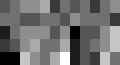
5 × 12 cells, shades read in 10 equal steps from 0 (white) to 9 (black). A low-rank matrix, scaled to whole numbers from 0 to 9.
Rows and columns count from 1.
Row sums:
61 64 62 58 60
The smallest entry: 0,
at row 5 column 7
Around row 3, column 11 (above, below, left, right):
5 4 6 2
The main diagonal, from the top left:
6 5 4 3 5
